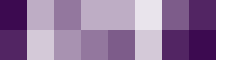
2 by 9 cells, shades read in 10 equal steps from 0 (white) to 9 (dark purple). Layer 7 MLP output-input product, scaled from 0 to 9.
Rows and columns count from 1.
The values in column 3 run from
4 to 5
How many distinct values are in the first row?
7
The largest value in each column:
9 3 5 5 6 2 8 9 0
